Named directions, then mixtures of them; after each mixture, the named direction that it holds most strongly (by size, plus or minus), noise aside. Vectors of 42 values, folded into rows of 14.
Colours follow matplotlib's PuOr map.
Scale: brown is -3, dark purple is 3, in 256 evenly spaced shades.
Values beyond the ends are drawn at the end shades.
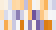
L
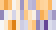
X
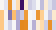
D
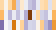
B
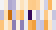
B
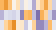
X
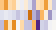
X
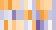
X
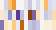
B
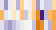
X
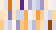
D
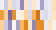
D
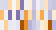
D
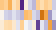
X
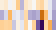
B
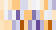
L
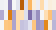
D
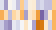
X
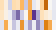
L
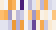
D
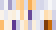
B
